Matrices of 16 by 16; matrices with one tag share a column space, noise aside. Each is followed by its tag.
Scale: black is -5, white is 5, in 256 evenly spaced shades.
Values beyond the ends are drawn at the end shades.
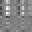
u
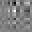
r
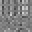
u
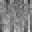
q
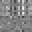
u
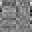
r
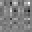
r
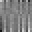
q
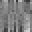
q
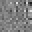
r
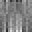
q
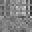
u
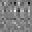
r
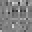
r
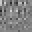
r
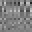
r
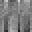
q
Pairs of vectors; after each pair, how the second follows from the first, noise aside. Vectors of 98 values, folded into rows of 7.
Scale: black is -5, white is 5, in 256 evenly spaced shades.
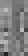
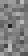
shuffled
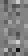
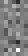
negated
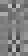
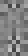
negated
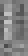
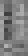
negated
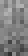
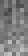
negated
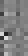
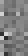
negated
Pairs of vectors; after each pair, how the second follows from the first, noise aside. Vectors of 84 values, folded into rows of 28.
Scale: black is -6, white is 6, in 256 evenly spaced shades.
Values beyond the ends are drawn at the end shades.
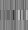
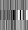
scaled up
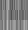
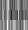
scaled up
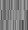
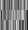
scaled up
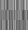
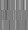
partly zeroed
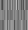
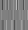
partly zeroed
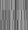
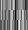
scaled up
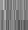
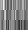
scaled up
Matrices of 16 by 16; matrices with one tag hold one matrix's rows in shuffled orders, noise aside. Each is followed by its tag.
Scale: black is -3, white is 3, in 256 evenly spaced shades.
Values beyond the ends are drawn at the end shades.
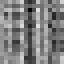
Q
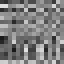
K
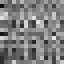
K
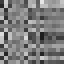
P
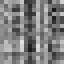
Q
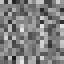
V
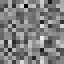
V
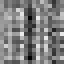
Q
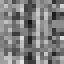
Q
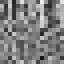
V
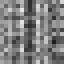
Q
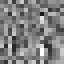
V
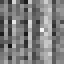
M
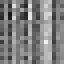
M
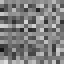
K
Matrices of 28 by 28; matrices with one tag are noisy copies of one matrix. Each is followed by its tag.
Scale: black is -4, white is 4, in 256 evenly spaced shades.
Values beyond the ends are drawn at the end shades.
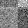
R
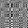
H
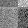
R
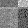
R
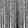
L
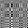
H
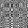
H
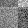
R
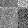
R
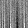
L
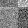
R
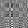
H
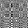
H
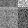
R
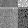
R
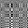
H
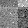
R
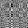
H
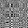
H
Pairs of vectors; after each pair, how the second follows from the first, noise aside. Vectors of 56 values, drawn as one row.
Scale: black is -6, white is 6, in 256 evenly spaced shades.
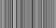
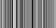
scaled up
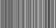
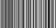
scaled up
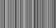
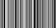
scaled up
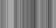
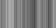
copied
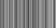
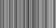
copied
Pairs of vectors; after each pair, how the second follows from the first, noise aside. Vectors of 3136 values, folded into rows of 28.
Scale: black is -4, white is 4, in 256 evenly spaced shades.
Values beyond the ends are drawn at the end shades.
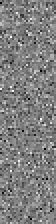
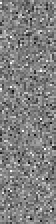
sign-scrambled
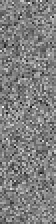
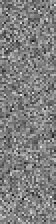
wrapped around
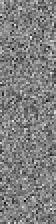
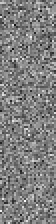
sign-scrambled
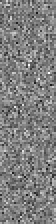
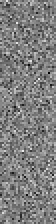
sign-scrambled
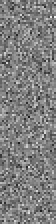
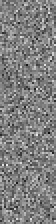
wrapped around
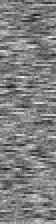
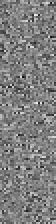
sign-scrambled
